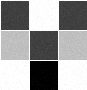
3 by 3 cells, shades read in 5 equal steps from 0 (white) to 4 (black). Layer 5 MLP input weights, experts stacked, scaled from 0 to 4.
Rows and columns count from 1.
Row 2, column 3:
1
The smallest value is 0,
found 3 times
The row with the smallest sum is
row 3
